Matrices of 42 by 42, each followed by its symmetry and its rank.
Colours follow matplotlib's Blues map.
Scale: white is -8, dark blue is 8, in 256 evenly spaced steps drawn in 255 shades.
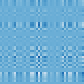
neither, rank one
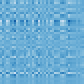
neither, rank two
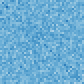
symmetric, full rank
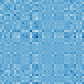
symmetric, rank three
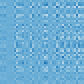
neither, rank two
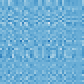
neither, rank three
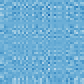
neither, rank three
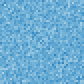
symmetric, full rank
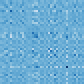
symmetric, rank three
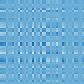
neither, rank one
